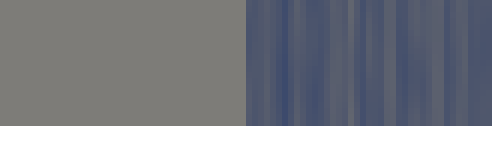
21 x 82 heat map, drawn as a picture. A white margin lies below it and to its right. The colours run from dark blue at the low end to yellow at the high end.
It is made of 1 by 2 panels. Panel 1,1: middling, flat. Panel 1,2: low, streaked downward, faint in contrast.
